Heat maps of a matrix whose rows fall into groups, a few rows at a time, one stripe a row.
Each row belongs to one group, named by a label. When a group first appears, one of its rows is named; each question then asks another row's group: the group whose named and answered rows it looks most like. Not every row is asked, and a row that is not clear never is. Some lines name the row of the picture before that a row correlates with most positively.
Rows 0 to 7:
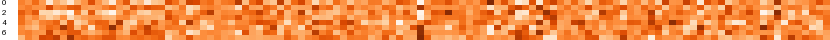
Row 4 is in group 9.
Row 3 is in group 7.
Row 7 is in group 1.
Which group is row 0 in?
7
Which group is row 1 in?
1
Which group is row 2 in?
7
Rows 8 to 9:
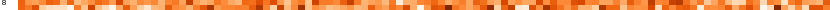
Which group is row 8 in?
9
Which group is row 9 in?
7
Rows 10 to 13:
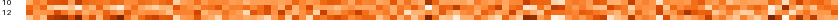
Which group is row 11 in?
7
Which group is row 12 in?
9
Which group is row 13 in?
1
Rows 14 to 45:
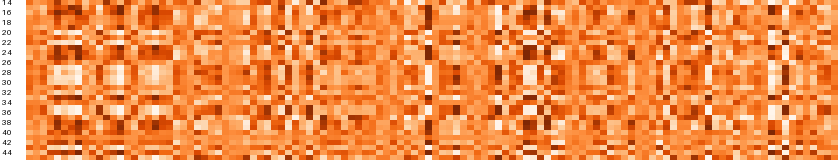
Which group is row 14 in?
9
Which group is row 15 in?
1
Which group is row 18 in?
1
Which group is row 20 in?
7
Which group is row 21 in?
9
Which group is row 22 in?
7
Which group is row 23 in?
1
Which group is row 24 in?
1
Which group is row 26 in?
9
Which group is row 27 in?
7
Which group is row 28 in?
7
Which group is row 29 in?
7
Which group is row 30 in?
7
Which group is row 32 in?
7
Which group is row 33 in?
1
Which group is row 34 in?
1
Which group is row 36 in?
7
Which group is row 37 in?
9
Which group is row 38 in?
1
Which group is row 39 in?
1
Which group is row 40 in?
1
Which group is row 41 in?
1
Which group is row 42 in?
1
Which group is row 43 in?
7
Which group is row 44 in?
1
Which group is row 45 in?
7
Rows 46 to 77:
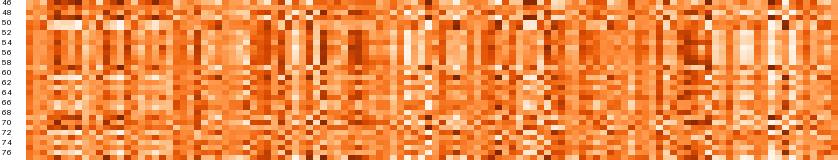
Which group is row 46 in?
1
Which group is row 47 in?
1
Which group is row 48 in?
9
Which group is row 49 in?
1
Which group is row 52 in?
9
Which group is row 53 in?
9
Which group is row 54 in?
9
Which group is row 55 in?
9
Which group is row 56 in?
9
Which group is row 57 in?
9
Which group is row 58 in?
9
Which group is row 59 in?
1
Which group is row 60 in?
9
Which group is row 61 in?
7
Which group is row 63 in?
7
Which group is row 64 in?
9
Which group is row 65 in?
9
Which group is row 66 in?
7
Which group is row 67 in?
7
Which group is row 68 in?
9
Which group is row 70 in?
9
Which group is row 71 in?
1
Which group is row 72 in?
7
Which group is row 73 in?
1
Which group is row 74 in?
7
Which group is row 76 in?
7
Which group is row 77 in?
9
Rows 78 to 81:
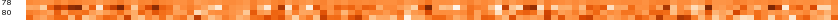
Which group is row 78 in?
1
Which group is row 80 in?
1
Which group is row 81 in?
9
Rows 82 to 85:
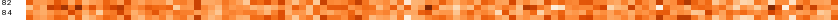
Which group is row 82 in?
9
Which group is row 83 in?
1
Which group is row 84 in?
1
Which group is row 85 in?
9
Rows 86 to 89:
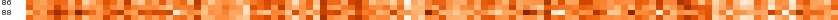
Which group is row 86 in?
9
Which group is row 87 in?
9
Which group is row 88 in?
1
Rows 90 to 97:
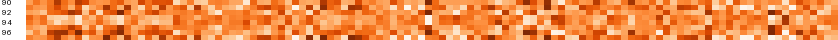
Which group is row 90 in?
1
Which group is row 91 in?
9
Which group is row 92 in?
1
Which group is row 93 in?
7
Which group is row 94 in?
7
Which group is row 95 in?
1
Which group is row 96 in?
1
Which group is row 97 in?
9
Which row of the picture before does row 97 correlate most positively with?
89
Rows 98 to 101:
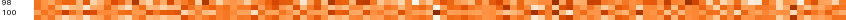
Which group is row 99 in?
7
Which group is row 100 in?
1
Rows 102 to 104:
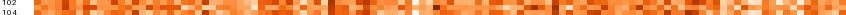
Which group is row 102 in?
9
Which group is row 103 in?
1
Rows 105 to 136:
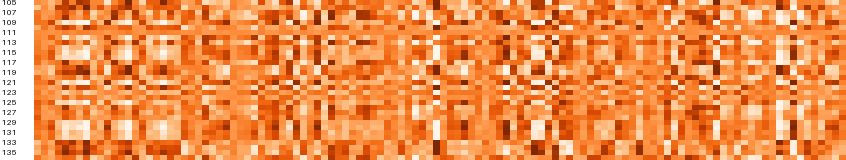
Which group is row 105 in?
1
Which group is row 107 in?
9
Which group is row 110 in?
1
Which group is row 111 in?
1
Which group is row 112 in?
7
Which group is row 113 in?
9
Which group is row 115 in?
7
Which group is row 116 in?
7
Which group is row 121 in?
7
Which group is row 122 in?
1
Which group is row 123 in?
7
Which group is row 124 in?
1
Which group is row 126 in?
9
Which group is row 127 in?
9
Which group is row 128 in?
9
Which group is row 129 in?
7
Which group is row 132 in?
7
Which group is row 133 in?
1
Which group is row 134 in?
1
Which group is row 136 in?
9
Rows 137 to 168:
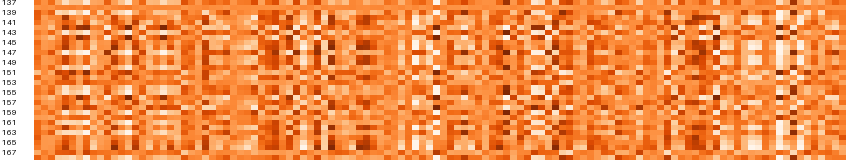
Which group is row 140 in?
9
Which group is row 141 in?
9
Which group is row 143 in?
7
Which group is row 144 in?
1
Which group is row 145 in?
9
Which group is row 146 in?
9
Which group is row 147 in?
7
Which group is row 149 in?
9
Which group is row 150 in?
7
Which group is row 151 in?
1
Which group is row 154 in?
7
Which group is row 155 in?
7
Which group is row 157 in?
9
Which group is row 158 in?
1
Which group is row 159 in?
7
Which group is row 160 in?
1
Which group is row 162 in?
9
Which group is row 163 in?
7
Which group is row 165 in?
9
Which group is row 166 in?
9
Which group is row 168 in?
7
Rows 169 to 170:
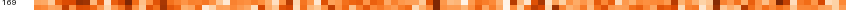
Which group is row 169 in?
1
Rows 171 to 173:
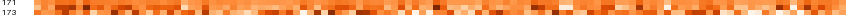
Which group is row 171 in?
1
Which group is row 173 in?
9
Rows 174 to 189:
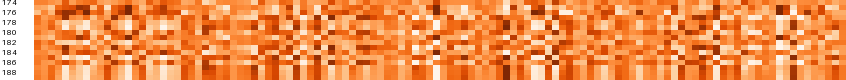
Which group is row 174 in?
1
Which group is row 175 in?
1
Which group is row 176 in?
1
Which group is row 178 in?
7
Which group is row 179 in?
7
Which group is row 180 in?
9
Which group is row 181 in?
1
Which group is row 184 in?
1
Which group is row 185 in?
7
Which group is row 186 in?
9
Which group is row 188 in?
7
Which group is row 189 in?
7
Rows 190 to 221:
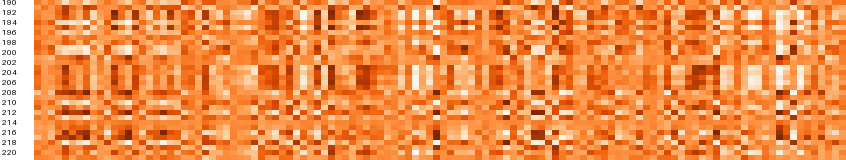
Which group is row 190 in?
7
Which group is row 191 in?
1
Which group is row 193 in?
9
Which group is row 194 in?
7
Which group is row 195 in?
9
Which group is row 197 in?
1
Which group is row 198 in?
9
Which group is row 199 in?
7
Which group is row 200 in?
7
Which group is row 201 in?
1
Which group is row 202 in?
1
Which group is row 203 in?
9
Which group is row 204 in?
9
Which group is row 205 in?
9
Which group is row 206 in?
9
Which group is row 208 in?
1
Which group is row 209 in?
1
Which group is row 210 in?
7
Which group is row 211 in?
9
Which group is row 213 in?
7
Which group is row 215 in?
1
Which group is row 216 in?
1
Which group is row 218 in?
7
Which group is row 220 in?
9
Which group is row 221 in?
1
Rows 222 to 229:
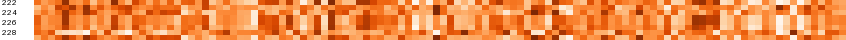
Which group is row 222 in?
9
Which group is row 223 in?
1
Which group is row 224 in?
1
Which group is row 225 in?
9
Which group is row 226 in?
9
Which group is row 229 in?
1
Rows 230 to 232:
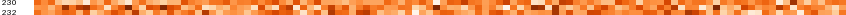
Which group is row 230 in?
7
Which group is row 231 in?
1
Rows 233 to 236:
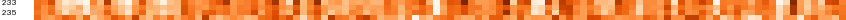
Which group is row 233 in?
7
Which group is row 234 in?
7
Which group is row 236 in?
9
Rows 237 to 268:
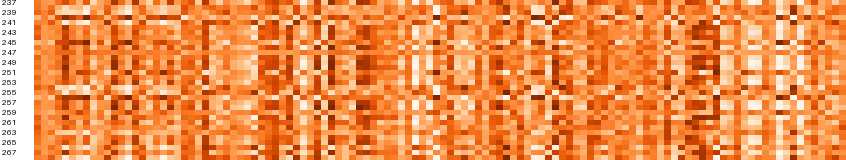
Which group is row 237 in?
9
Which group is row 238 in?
7
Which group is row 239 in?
7
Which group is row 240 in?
1
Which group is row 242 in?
9
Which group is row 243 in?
9
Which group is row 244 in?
9
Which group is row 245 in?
1
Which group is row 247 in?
1
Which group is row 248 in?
9
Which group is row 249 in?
9
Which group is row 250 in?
9
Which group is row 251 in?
1
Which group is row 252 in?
9
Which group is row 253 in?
9
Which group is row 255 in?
7
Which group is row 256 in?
1
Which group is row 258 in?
9
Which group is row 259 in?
1
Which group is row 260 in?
9
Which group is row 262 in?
9
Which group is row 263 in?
7
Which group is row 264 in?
9
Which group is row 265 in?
9
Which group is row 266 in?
7
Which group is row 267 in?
9
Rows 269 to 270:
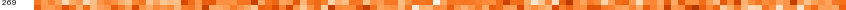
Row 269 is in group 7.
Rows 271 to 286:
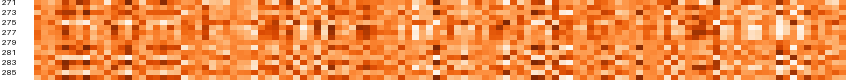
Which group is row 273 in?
1
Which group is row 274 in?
9
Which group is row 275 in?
7
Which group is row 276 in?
9
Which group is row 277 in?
9
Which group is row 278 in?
9
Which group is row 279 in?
1
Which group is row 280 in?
1
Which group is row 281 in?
1
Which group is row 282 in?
7
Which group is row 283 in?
1
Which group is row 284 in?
9
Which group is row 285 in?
7
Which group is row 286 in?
1
